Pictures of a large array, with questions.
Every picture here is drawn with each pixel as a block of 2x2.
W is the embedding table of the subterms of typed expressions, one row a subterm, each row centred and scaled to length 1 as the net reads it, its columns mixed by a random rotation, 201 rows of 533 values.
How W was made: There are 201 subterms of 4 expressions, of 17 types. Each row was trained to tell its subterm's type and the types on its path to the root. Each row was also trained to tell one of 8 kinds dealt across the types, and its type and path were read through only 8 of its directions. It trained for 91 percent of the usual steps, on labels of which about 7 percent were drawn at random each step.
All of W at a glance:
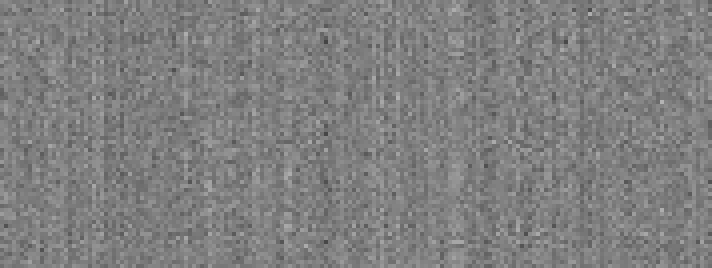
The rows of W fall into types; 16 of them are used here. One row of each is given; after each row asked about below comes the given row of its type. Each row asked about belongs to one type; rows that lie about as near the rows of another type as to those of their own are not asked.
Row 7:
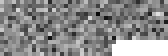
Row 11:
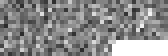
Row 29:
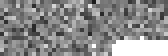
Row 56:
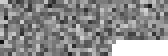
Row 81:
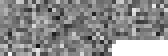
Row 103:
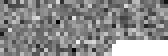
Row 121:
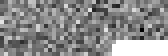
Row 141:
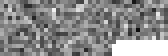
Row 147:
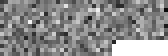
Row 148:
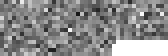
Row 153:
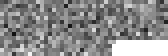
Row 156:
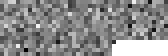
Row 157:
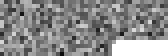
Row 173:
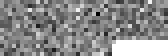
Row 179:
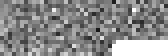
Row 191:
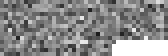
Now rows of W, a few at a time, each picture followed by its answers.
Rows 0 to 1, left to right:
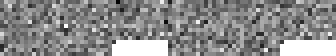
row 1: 121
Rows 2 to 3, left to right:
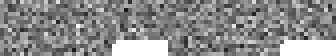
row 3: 56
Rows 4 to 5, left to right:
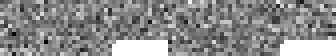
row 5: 81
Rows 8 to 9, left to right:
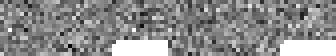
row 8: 141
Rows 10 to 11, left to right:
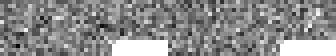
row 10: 11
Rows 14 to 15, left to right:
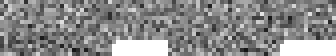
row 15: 103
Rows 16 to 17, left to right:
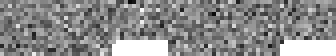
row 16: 173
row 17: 7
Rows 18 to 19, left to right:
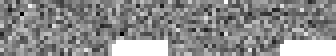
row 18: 148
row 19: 7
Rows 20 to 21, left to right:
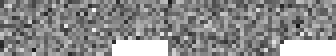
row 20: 153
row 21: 121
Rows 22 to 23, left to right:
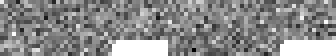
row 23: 156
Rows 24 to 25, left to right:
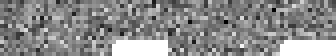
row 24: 11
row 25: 103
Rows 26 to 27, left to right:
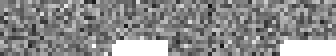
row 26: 29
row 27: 141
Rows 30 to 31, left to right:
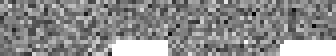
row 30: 173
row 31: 148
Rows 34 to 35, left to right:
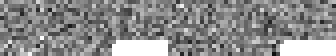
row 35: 141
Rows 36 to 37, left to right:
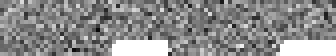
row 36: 179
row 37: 103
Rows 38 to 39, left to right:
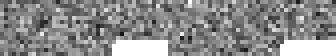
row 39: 157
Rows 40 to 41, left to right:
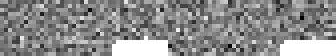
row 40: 56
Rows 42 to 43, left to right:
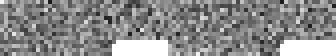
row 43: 179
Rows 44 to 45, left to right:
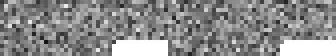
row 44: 147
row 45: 191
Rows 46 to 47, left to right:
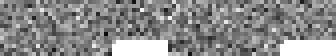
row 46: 173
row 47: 141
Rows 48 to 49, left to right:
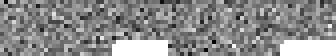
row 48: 103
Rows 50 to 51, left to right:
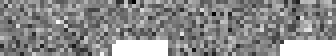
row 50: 173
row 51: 157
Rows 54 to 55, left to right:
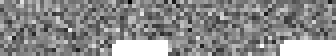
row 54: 157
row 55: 103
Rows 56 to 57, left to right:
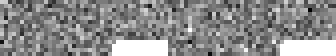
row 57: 121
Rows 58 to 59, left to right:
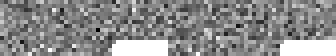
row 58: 179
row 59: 191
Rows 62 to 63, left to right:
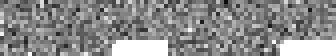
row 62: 121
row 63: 121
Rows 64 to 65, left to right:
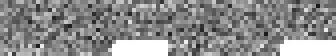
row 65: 157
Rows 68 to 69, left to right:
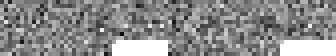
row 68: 141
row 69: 11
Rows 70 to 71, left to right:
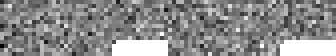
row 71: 11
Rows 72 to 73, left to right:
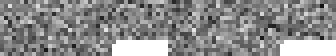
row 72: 191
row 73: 11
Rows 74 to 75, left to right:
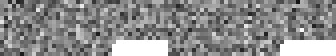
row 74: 191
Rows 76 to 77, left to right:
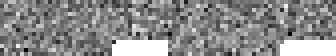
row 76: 156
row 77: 148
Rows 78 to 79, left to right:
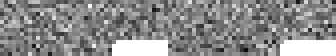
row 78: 147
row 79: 29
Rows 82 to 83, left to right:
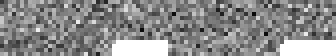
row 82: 121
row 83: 148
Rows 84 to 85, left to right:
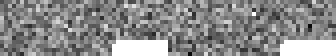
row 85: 141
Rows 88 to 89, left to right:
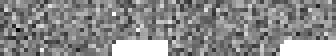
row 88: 29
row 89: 191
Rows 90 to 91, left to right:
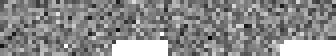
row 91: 121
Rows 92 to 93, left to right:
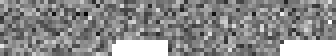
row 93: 191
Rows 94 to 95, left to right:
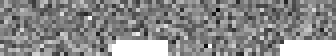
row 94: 153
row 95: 7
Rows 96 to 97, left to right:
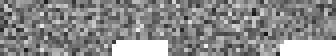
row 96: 29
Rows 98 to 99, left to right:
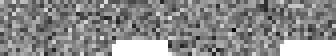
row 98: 7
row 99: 153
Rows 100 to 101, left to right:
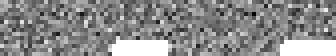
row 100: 81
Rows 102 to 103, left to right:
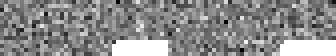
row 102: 29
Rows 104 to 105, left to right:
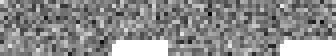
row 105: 81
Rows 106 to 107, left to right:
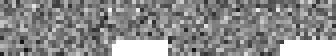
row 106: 156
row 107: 156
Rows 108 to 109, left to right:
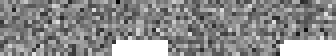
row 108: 7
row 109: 141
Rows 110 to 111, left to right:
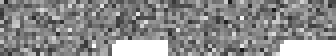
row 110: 11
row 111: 103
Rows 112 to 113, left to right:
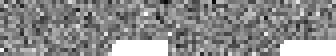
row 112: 103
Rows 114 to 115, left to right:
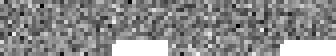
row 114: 157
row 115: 153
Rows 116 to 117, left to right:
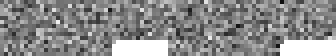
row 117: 157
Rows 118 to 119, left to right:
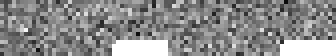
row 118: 147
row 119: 153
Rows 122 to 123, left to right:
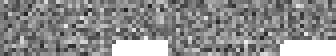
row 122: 56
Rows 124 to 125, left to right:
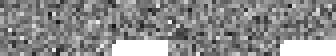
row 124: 121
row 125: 147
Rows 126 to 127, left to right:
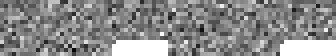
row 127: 157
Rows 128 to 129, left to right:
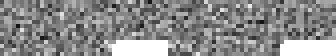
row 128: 121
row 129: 191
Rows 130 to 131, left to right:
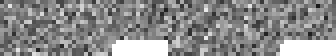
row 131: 191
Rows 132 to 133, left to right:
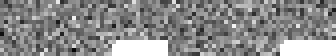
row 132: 103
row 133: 173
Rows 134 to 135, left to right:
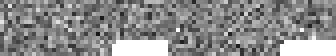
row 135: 141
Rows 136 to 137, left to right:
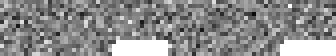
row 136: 81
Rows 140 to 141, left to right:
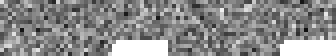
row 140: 148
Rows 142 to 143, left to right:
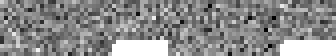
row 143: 7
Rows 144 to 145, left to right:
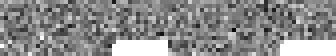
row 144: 157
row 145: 153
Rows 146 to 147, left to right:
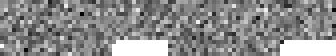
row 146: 156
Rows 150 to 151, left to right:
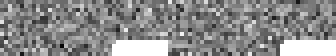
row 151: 157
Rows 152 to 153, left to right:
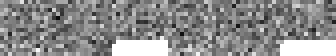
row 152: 81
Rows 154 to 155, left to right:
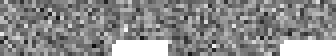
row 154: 121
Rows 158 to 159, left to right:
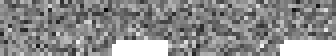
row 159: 157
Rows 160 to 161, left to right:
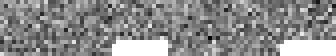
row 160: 81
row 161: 179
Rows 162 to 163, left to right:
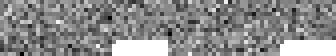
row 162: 141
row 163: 148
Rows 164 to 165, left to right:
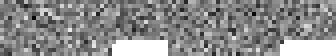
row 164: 11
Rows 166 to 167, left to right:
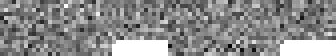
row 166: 29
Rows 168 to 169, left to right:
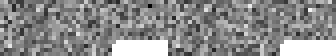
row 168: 191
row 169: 191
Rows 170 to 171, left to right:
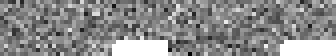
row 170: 11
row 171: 141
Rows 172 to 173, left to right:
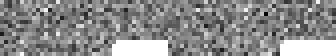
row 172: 148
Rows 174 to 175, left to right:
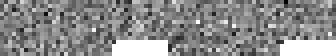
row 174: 157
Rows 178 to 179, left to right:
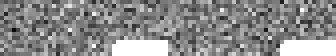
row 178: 11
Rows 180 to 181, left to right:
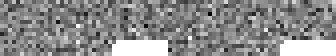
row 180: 148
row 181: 56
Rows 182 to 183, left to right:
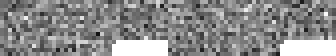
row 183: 141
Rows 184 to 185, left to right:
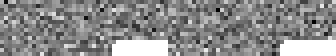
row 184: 103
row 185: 81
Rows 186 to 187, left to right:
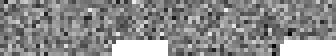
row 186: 103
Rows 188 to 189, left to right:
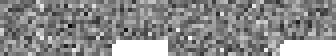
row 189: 121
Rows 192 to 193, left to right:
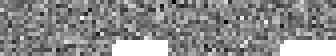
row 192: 56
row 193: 103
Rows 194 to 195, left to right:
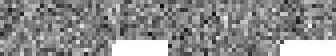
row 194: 148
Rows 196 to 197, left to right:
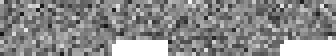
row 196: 148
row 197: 81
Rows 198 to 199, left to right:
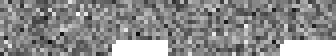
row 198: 147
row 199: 148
